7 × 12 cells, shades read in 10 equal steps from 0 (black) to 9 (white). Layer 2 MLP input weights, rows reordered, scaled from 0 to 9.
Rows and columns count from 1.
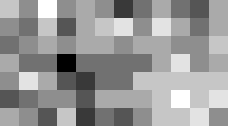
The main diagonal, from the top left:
7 4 6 0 2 6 3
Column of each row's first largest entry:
3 7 12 10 2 10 11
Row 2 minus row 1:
-2 -1 -2 -2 0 2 6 1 2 2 1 0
